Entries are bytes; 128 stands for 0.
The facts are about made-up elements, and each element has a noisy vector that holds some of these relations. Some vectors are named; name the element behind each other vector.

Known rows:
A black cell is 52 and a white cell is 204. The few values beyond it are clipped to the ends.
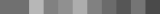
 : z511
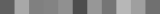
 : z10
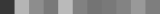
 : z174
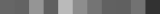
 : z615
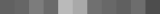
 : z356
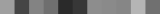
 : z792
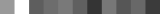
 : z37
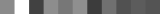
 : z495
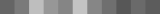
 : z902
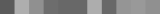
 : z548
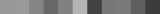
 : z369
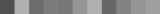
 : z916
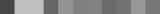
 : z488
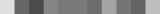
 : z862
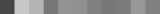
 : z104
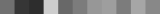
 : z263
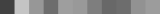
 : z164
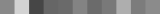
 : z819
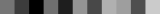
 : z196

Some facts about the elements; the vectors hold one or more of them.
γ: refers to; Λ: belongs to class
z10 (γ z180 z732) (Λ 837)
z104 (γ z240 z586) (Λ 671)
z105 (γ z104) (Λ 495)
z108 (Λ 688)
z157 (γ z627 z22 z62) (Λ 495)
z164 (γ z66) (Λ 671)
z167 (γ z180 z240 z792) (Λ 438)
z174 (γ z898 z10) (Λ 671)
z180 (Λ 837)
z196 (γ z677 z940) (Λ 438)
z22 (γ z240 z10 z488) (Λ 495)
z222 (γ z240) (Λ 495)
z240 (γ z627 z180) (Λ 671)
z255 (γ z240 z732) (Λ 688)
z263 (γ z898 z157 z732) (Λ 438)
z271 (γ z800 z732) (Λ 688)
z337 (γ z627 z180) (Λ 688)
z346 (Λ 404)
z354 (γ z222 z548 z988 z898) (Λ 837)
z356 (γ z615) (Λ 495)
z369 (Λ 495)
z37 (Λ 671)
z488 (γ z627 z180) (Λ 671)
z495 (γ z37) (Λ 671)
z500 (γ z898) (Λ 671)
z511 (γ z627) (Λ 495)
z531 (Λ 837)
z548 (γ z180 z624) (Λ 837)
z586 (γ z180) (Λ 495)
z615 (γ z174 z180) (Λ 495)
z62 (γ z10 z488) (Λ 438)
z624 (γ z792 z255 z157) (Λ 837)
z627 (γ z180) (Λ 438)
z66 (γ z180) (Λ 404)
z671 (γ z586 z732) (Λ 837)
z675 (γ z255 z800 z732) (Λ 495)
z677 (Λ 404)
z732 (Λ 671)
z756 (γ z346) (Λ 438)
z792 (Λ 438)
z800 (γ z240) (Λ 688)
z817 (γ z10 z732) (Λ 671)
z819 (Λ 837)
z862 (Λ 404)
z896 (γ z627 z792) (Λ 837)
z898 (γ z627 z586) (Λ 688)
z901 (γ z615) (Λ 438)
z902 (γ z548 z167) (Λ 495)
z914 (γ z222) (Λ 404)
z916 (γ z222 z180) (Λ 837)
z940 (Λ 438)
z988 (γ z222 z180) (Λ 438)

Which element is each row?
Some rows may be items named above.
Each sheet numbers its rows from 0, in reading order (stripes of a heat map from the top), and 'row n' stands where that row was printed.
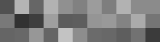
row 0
z671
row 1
z62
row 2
z615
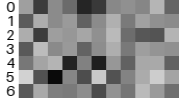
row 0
z792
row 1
z624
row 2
z337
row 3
z624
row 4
z180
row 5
z756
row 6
z10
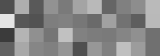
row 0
z354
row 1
z862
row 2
z174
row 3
z10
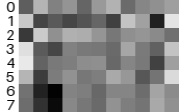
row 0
z896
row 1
z677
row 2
z817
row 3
z862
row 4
z108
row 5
z914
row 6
z901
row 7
z901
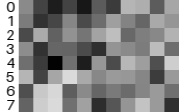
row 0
z940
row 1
z988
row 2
z354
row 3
z627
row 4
z196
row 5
z271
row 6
z240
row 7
z732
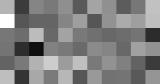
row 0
z66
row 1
z346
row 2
z586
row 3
z901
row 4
z675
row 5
z898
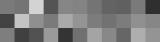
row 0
z222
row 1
z500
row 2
z167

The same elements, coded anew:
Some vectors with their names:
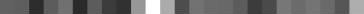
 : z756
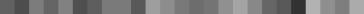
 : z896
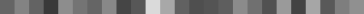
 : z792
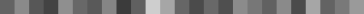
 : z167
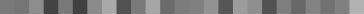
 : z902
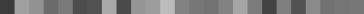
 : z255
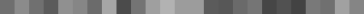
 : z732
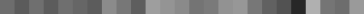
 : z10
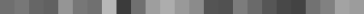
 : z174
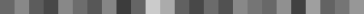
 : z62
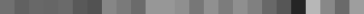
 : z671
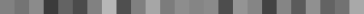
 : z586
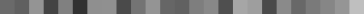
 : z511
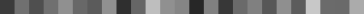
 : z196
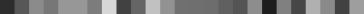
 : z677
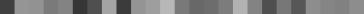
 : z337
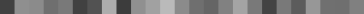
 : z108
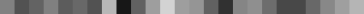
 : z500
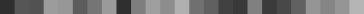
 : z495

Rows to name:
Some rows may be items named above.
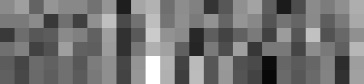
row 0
z164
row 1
z222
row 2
z940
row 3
z901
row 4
z346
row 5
z346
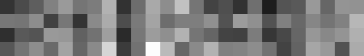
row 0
z37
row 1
z902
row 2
z495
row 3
z914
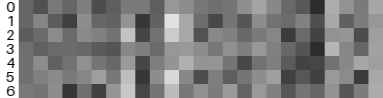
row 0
z896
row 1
z988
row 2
z862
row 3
z671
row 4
z817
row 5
z66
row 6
z222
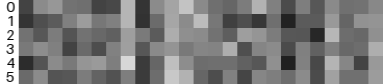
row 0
z898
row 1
z37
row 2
z180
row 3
z675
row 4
z677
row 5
z263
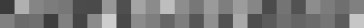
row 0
z271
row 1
z356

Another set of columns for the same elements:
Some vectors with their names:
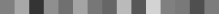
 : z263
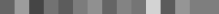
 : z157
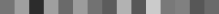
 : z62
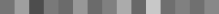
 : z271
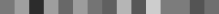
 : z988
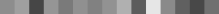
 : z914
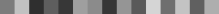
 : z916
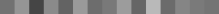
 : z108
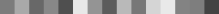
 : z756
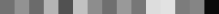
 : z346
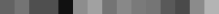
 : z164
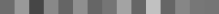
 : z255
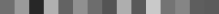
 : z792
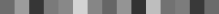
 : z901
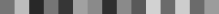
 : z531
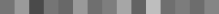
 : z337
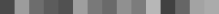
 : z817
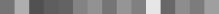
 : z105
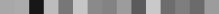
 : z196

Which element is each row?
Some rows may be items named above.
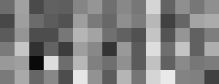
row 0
z902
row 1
z817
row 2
z356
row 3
z671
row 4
z940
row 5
z756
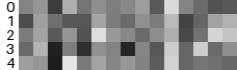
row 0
z862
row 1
z500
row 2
z495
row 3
z180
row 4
z677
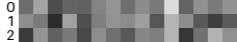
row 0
z675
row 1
z66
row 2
z732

